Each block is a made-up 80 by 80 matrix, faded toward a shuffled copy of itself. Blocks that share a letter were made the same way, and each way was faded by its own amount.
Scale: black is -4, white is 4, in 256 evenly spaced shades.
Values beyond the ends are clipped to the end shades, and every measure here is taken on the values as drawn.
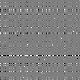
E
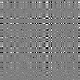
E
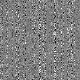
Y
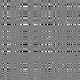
E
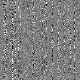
Y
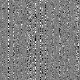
Y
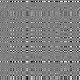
E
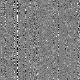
Y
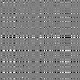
E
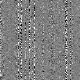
Y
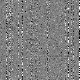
Y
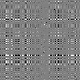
E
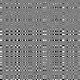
E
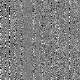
Y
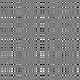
E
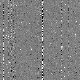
Y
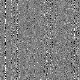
Y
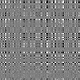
E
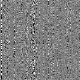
Y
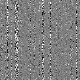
Y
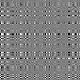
E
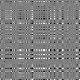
E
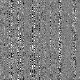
Y
